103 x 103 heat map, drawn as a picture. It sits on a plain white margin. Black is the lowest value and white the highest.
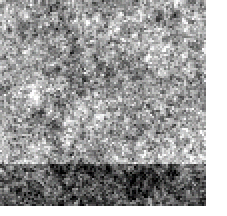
Seam: horizontal, 80% of the way down, the top part higher. Stripes: none. Grain: blotchy. Ninth with the lowest average: bottom middle.
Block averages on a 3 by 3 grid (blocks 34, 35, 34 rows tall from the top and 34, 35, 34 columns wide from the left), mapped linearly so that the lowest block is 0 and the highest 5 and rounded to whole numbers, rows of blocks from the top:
4 4 5 / 4 4 4 / 1 0 1
